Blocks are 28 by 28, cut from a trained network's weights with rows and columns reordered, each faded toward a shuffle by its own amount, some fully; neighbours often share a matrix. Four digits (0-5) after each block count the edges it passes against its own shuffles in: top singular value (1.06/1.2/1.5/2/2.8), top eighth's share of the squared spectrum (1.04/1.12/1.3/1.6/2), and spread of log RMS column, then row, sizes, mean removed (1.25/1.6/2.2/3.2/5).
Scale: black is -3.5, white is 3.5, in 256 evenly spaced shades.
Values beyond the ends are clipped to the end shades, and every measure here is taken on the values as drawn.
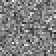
0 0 0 0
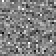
1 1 0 0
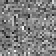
2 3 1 0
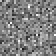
0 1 0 0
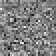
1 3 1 1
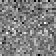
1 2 0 1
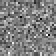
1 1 0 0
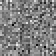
1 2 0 0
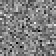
0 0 0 0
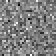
0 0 0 0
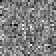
2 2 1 0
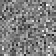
1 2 0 0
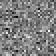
2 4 1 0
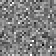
1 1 0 0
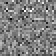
2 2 0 1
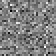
2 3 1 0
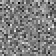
1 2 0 0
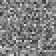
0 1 0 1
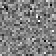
0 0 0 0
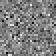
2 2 0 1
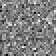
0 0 0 0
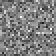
1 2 0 0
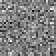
3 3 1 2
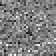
2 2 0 1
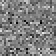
2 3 0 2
